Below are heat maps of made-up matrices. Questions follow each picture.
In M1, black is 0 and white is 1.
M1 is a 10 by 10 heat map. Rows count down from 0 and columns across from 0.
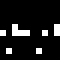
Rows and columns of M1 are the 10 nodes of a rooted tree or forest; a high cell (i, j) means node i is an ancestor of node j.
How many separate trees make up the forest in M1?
2
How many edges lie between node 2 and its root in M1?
2
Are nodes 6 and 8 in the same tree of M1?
yes
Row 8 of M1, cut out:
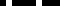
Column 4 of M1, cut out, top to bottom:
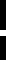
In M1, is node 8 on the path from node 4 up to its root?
no
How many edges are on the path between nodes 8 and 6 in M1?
1
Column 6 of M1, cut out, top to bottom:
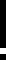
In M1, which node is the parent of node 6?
8
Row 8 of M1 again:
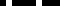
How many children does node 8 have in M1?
2
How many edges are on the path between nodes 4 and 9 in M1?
1
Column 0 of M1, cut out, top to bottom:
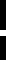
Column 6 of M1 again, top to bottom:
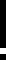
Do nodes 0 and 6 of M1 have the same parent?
no
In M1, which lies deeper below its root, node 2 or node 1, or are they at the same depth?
node 2
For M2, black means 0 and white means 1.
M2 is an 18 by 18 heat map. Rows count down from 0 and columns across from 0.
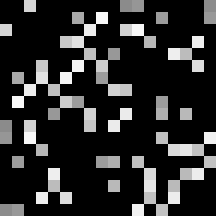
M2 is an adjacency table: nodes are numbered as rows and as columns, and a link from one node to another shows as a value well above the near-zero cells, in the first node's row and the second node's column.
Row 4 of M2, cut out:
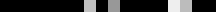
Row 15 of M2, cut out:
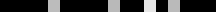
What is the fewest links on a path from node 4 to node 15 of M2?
1
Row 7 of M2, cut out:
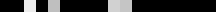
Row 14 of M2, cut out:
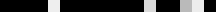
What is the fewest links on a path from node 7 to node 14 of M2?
2
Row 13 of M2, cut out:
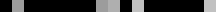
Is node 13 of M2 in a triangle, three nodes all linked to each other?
yes
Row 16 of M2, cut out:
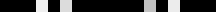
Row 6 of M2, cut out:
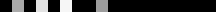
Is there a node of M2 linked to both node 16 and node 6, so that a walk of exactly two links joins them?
yes
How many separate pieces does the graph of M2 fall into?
1
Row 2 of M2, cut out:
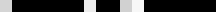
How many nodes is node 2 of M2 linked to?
4
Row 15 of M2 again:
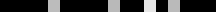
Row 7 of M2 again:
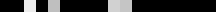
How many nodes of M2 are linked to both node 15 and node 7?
2
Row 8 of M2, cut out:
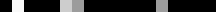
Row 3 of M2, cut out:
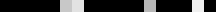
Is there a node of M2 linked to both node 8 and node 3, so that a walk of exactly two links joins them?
yes
